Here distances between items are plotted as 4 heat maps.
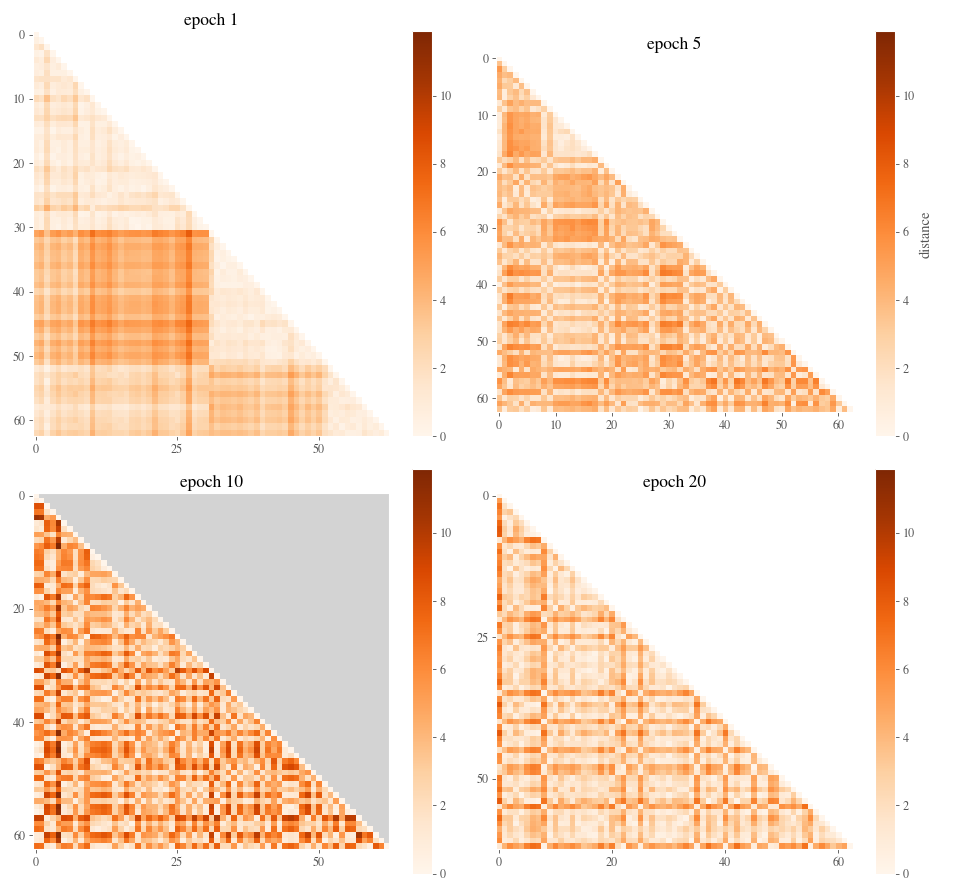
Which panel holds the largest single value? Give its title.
epoch 10
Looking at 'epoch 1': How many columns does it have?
63
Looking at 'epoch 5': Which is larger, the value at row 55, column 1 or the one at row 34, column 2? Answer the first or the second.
the first
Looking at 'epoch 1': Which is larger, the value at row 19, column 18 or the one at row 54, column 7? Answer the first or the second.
the second
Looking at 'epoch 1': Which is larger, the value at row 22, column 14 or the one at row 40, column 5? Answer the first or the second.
the second
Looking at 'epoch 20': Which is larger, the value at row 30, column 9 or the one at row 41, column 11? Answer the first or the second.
the second
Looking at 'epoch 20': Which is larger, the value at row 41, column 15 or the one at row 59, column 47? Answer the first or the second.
the first
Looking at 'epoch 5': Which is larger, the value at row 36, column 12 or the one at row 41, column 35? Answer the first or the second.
the first
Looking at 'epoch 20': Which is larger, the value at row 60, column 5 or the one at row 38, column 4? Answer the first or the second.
the first
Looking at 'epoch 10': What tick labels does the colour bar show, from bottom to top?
0, 2, 4, 6, 8, 10
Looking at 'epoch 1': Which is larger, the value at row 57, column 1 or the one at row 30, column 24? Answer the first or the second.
the first
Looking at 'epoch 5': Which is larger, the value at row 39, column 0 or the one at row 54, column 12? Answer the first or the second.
the first
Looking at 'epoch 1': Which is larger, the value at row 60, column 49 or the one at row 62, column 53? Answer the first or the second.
the first
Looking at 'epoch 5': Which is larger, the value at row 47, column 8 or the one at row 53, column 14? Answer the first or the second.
the first
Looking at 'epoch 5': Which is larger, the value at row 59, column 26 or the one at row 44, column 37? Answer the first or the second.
the first
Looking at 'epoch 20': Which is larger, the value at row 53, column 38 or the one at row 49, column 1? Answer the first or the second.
the second
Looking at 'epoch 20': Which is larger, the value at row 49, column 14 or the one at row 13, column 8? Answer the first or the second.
the second
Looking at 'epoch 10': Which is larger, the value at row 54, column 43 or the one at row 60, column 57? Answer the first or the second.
the second
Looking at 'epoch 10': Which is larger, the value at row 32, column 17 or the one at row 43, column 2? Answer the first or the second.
the first
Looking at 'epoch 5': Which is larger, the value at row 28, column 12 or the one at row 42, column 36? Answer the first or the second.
the second
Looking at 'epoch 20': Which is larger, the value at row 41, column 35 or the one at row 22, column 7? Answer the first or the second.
the second
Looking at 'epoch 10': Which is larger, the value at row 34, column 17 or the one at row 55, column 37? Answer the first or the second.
the second
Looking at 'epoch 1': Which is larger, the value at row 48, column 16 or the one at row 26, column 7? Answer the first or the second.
the first
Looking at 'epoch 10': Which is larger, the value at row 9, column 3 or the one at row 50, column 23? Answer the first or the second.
the first
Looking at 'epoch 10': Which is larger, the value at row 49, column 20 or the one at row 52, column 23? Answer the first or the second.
the first
